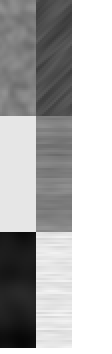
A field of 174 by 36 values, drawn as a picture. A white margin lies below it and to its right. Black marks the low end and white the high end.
The table splits into 3 rows of 2 panels. Panel 1,1: middling, blotchy, faint in contrast. Panel 1,2: low, slanting up to the right, faint in contrast. Panel 2,1: very high, flat. Panel 2,2: middling, streaked across, faint in contrast. Panel 3,1: very low, smooth, faint in contrast. Panel 3,2: very high, streaked across, faint in contrast.
